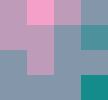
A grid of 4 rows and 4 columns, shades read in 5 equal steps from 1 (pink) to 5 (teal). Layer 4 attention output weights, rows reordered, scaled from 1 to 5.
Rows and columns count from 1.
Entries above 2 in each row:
1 2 3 4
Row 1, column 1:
2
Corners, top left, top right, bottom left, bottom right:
2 3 3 5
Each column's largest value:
3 3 3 5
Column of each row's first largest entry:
4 4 1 4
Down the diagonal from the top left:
2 2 3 5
